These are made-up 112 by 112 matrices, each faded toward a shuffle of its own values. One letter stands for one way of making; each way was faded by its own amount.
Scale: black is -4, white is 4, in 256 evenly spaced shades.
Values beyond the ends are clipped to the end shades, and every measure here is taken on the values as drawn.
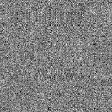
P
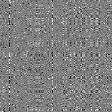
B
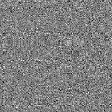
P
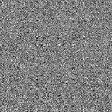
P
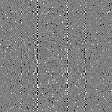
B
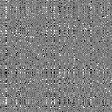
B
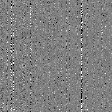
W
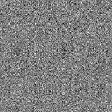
P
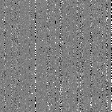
W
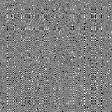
B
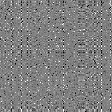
B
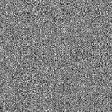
P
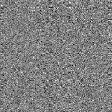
P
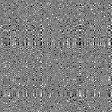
B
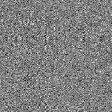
P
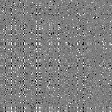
B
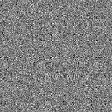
P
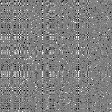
B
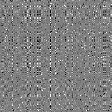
B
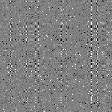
B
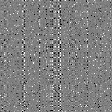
B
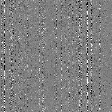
W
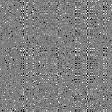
B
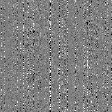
W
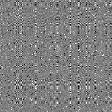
B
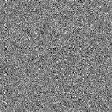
P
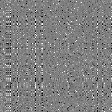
B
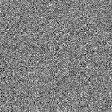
P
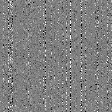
W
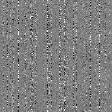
W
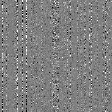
W
